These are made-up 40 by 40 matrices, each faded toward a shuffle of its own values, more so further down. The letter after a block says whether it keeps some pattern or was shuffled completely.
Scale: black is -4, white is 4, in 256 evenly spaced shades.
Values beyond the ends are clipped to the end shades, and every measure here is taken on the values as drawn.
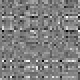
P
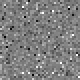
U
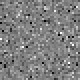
U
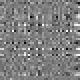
P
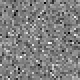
U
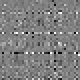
P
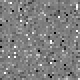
U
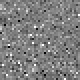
U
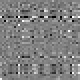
P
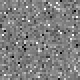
U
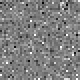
U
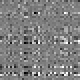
P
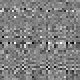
P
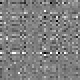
P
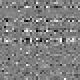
P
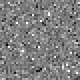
U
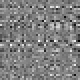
P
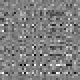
P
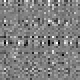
P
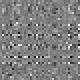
P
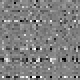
P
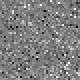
U
